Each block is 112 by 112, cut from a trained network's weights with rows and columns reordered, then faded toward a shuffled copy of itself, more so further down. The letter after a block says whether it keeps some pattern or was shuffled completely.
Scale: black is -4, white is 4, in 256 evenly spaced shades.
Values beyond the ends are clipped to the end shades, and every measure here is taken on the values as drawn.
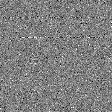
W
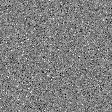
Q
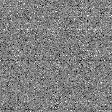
W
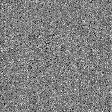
W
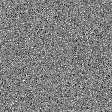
Q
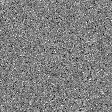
Q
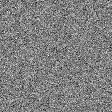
Q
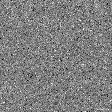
Q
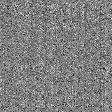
W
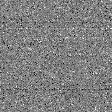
W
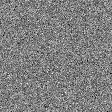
Q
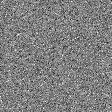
Q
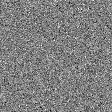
Q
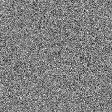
W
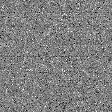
W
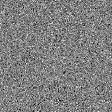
W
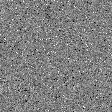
Q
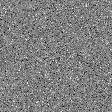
Q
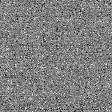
W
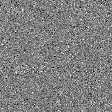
W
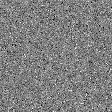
Q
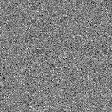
W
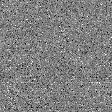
W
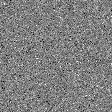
Q
